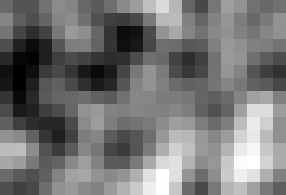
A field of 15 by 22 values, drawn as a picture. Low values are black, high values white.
Neither half mirrors the other. No row or column stands out. The field is mottled with small blotches. The ninth with the lowest average is the middle left.
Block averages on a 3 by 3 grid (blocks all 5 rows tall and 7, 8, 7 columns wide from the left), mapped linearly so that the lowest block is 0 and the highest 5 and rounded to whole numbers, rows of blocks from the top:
123 / 023 / 245
